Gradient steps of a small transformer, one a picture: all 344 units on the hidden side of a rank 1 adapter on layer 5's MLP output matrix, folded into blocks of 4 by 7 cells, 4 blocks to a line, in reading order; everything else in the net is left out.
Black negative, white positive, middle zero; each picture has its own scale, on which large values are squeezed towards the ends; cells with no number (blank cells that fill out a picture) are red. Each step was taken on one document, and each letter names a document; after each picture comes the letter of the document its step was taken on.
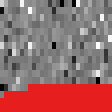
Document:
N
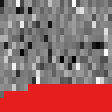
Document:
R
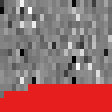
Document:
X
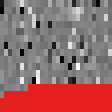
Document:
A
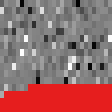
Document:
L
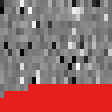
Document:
A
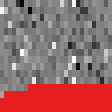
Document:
X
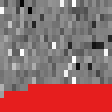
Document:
X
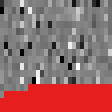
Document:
A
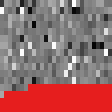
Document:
R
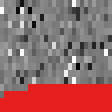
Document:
X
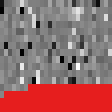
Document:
A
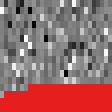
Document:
X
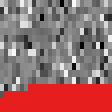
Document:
N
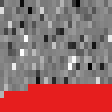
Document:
L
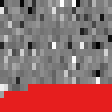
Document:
N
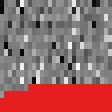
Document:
A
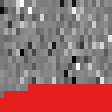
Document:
X
